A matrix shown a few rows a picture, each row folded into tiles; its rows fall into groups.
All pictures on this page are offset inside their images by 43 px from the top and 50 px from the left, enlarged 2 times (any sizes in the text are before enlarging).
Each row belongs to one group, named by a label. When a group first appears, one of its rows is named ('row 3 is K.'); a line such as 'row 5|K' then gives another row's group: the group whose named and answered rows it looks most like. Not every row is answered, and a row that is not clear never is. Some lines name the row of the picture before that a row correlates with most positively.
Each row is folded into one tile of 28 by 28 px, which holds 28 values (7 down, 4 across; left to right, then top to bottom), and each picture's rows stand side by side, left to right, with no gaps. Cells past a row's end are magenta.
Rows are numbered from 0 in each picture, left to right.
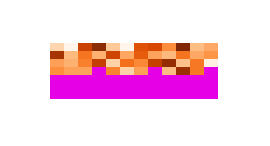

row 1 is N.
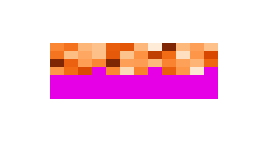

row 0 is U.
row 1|U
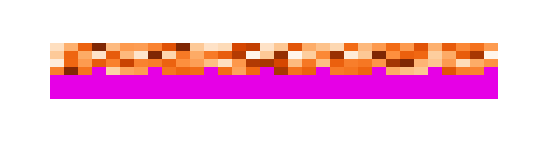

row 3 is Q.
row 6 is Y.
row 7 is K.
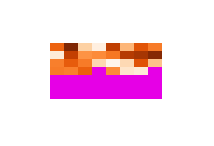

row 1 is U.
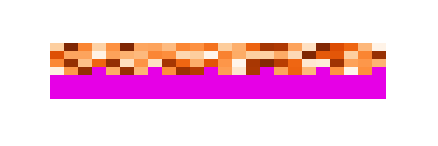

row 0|Q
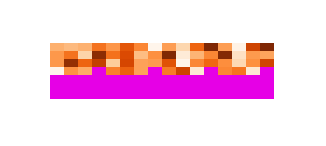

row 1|Q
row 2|N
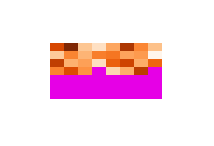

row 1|Q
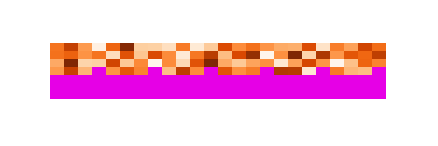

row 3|K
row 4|Q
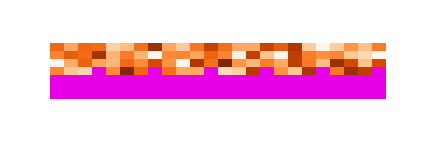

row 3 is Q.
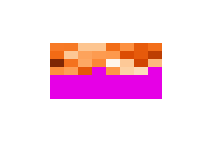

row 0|U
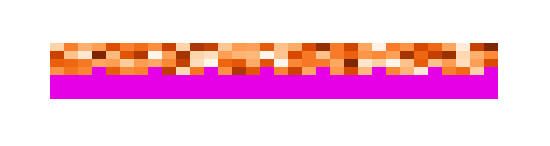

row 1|K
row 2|Y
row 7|N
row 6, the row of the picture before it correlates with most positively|1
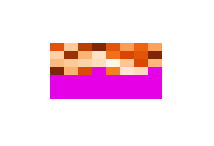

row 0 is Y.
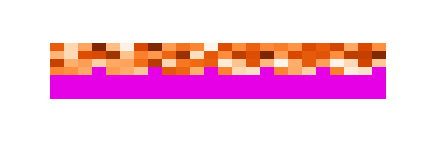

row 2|Q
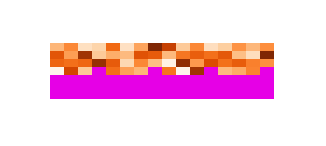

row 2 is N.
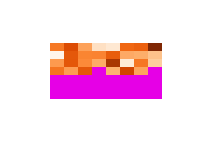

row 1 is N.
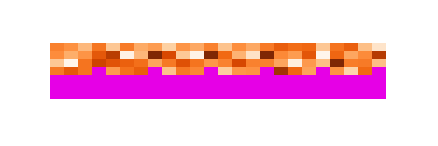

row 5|U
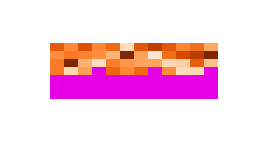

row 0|Y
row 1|Y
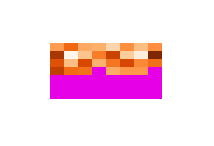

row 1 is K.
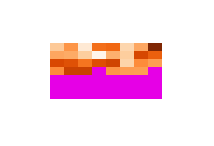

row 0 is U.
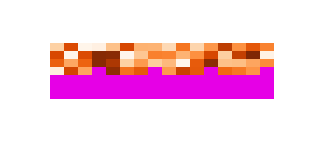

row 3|K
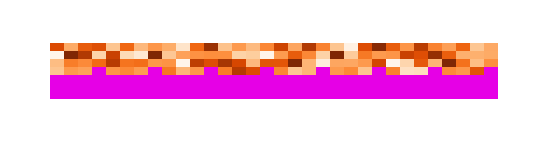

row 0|K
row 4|Y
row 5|N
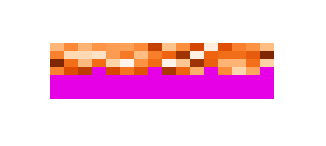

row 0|U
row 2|Q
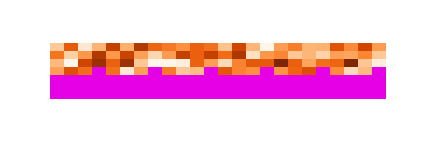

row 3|Q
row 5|Y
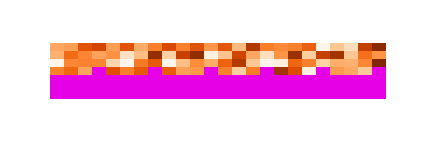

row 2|K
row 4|Q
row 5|N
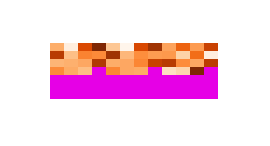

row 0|N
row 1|N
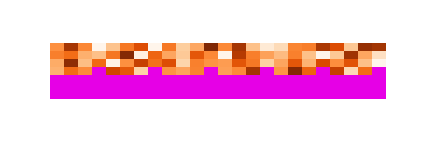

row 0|Q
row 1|Q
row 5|Y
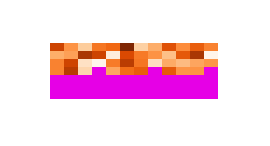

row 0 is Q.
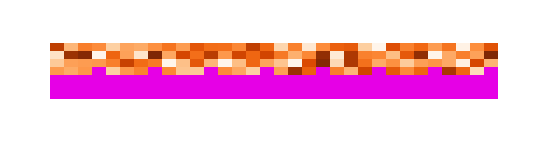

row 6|K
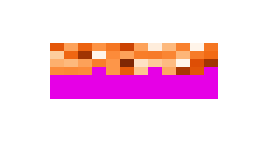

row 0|K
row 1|Q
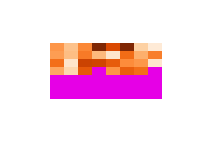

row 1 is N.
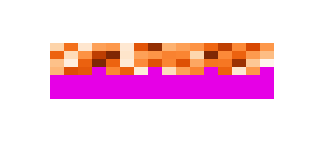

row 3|Y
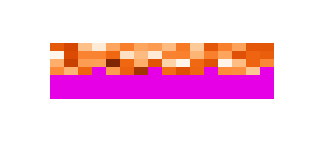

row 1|U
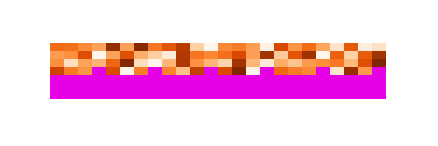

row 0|K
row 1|Y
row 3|Q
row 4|K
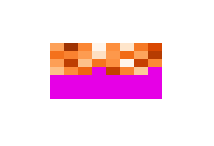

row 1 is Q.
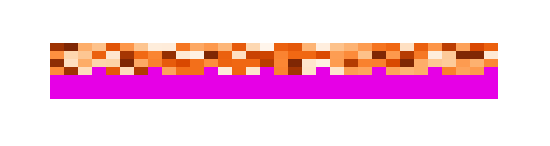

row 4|Q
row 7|K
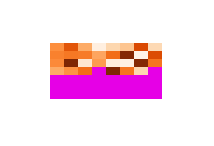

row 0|Q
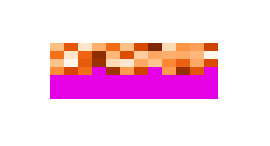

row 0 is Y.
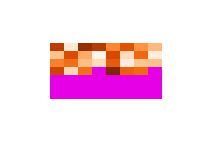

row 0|Y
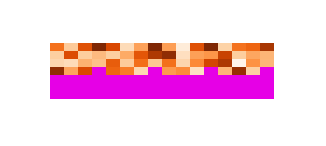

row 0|Y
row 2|N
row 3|N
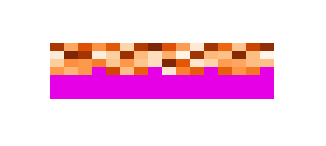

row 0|K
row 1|Y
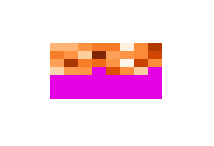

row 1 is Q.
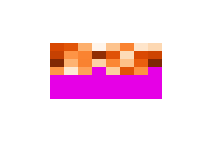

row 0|U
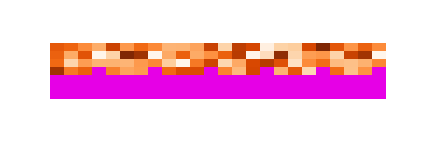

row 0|K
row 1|K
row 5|K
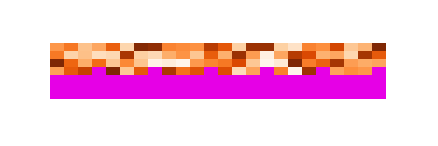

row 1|Y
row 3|Y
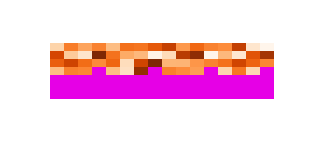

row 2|K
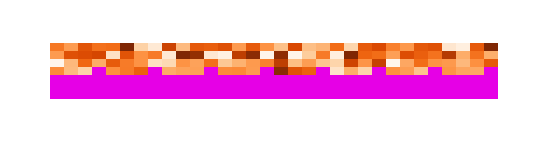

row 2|K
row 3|K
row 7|N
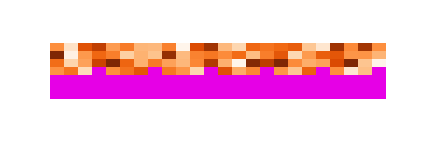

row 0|N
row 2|N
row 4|U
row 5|Y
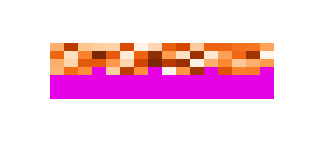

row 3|K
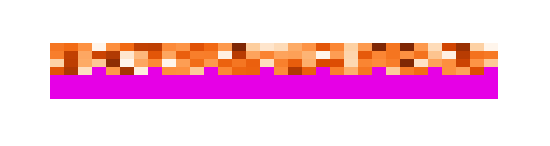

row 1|N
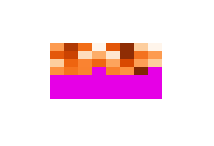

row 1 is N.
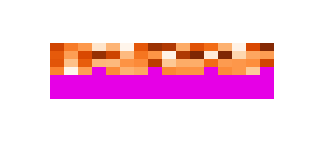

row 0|U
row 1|N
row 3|N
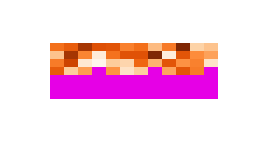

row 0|Y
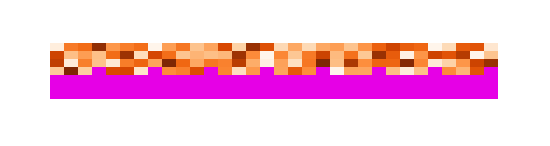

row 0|N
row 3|Y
